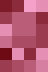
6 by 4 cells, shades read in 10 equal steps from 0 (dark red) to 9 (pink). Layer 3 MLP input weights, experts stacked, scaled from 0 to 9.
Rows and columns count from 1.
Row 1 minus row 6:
-2 -2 4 1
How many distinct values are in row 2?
3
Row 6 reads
3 4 5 7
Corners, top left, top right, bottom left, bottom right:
1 8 3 7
